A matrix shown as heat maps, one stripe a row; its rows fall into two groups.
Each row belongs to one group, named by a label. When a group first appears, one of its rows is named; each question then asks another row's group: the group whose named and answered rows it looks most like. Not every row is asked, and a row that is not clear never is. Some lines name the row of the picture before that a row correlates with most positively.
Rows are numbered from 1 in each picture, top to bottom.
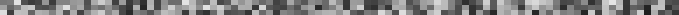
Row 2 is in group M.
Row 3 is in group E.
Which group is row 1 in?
M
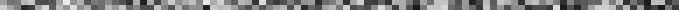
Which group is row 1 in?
M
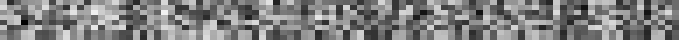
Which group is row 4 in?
E
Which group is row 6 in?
E
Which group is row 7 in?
M
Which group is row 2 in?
E
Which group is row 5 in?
M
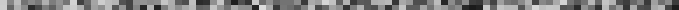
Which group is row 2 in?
M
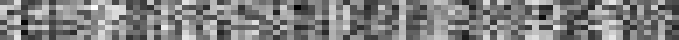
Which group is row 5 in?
M
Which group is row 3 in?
E
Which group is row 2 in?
E
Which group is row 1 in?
M
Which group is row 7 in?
M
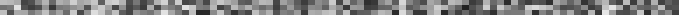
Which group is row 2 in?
M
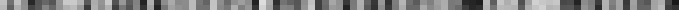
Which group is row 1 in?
M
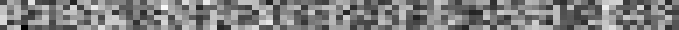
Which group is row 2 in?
E
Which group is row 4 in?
E
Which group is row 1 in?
M
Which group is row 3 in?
M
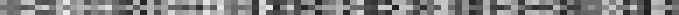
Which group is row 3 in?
M
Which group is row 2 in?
E
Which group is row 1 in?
M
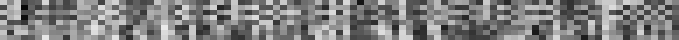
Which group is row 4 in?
M
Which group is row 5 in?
E
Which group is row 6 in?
E
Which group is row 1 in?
E
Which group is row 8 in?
E
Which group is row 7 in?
E
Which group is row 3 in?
E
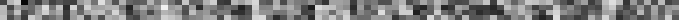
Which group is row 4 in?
E
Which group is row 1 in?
M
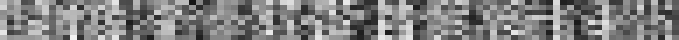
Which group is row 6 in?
E
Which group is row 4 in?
M
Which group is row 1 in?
E
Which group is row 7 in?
E
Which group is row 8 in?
E
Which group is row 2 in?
E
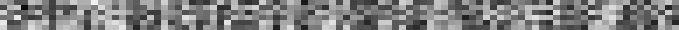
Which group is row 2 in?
M
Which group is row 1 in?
E
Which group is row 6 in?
E
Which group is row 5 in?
E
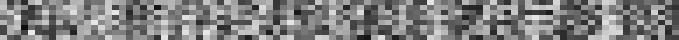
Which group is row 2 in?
M
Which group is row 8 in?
E
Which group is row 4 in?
M
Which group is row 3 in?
E
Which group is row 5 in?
E
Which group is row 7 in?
M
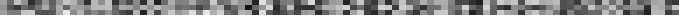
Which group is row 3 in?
M
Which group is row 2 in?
E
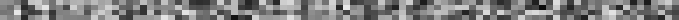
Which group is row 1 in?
E
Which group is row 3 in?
M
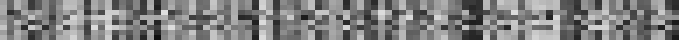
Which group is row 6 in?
E
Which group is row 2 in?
M
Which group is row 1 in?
M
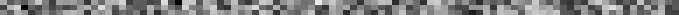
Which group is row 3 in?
M
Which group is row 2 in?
M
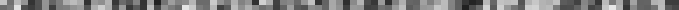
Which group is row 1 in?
M
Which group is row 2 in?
M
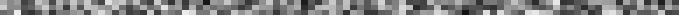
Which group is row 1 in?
E
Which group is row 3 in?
M
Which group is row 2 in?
E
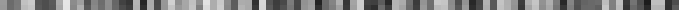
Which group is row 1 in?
M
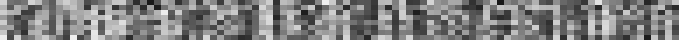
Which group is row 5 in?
E
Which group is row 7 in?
E
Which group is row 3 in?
E
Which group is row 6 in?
E
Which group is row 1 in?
E
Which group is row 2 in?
M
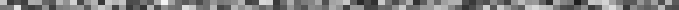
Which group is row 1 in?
E
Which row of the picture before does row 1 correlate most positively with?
7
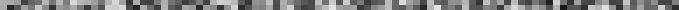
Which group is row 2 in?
E
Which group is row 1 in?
E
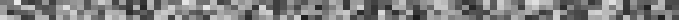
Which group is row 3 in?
E
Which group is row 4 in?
E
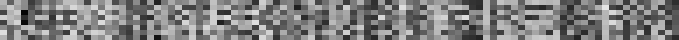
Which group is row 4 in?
E
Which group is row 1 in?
M
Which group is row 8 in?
M
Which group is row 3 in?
M
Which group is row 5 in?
M
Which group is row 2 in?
E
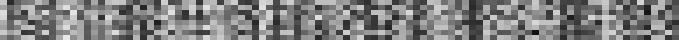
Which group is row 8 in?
M
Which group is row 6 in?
M
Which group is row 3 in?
E
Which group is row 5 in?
M
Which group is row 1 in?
E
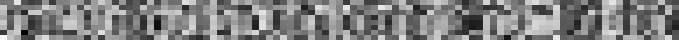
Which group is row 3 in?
E
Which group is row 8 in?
E
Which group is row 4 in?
M
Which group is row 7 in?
M
